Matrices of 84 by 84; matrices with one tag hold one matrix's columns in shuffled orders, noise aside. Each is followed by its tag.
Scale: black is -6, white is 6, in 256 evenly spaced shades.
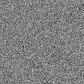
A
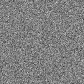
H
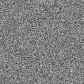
A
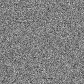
A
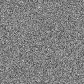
H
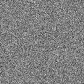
H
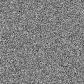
H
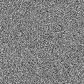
H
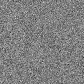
H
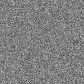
A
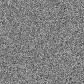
A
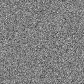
H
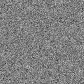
A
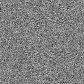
A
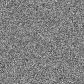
A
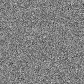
A
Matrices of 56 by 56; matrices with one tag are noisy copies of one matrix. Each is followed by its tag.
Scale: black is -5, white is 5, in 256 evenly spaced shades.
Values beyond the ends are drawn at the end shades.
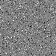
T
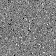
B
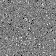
B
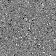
B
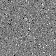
B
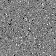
B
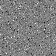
T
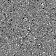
B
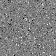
B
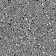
B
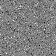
T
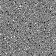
T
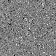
B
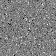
B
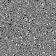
B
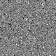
B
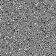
T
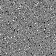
T
